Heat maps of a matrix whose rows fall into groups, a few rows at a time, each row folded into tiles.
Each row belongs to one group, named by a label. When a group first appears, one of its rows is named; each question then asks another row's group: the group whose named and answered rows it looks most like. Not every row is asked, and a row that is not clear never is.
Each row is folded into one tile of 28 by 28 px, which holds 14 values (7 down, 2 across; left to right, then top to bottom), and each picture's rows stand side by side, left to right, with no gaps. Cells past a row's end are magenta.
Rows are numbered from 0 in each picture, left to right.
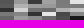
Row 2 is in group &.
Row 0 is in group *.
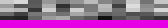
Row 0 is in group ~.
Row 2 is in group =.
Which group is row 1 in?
*
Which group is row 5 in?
&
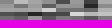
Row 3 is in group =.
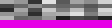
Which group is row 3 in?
&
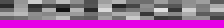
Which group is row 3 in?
*
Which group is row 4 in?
=
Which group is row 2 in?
=
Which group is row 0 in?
=
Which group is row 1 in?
=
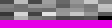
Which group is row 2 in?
&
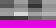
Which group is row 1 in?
=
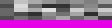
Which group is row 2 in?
=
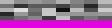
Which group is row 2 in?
=
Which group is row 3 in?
=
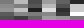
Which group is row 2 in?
*
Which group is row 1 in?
*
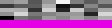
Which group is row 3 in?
*
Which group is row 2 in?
=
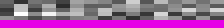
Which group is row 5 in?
*
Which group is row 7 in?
&
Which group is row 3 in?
&
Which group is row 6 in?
&
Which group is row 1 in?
*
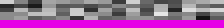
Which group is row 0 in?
=
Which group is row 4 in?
*
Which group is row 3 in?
=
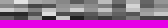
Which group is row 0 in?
~
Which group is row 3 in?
&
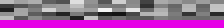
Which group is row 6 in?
~
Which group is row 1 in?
~
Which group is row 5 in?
=
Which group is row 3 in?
~
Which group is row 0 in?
=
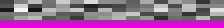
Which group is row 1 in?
=
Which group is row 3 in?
=
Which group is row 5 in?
~
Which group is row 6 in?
~
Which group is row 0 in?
*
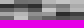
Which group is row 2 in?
~
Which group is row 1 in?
=
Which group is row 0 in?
=
